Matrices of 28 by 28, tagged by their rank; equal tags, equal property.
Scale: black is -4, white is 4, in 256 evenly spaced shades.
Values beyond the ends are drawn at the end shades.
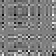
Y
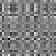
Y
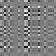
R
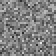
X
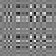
R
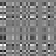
R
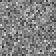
X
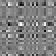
Y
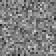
X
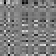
Y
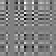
R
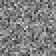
X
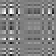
R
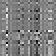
Y
